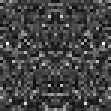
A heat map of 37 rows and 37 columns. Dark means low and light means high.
Histogram: skewed, a long tail of high values. Slope: none. Mirror symmetry: left to right. Odd rows or columns: none. Grain: fine.
